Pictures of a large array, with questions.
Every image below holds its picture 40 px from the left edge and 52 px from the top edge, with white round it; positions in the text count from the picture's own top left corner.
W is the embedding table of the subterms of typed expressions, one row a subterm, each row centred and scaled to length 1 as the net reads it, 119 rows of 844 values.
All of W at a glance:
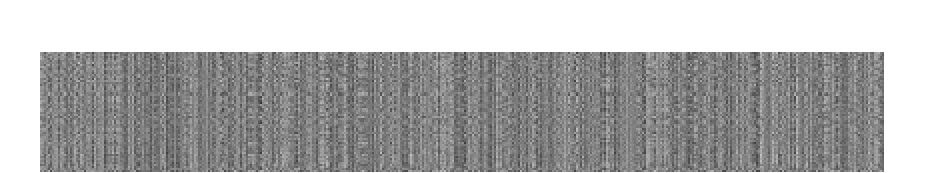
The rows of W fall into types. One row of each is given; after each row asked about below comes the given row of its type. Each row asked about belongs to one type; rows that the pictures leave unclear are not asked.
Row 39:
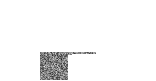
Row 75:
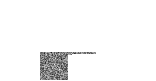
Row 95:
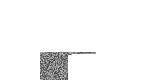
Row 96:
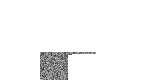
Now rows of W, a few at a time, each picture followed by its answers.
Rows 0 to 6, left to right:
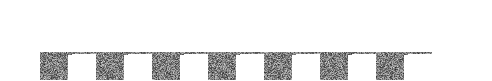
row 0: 96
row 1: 75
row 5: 96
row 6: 95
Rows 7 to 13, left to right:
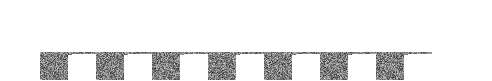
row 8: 95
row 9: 75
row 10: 75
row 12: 75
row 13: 75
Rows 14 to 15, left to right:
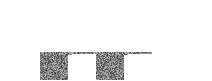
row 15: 95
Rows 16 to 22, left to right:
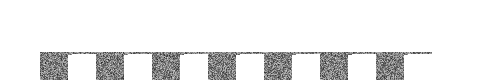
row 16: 39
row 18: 96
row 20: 95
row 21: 96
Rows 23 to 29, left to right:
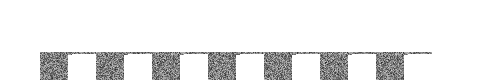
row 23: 75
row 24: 95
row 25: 95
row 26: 96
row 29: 95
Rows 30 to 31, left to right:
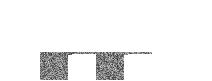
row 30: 96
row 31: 39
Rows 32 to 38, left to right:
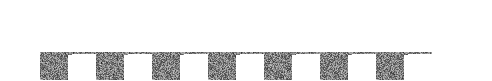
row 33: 39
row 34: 95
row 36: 75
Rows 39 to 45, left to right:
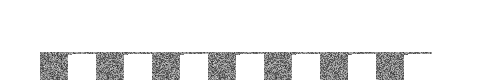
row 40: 75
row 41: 95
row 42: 75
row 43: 75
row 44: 95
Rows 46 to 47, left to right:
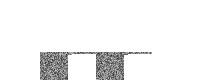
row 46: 95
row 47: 96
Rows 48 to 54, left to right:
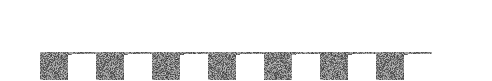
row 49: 95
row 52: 75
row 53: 96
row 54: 95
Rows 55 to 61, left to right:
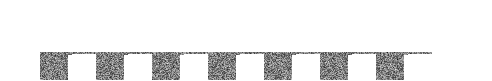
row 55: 96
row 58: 95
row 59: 96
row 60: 96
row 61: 75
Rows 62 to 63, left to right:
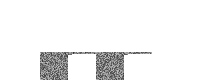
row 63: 95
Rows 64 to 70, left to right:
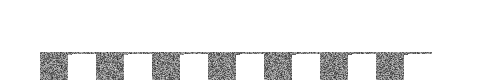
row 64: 75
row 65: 75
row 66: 39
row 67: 96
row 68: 96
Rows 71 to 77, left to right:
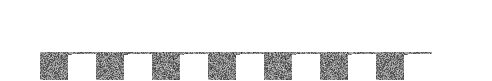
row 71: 95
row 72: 96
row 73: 75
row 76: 95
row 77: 95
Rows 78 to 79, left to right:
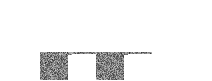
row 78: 95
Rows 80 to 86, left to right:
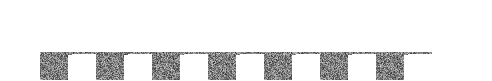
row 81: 96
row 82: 75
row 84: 95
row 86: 75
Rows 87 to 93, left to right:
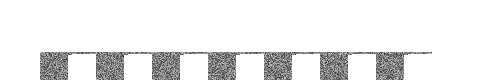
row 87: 95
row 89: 95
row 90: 95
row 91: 75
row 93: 96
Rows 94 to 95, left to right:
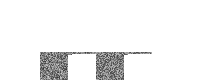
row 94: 75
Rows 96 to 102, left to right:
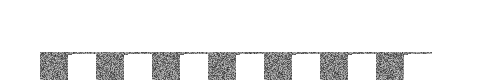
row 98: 96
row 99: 95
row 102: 96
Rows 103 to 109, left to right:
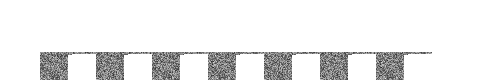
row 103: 39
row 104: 96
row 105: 75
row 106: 75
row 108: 96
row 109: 75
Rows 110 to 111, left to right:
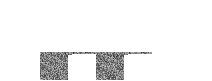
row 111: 39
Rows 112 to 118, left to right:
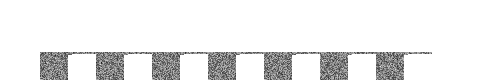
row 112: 96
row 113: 39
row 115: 95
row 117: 95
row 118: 39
